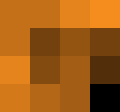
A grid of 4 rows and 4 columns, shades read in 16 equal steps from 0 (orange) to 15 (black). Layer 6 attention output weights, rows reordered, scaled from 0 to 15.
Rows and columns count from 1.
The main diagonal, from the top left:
3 8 5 15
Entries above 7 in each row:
0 2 1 1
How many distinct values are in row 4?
4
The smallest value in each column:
1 3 1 0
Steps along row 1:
same down down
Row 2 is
3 8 6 8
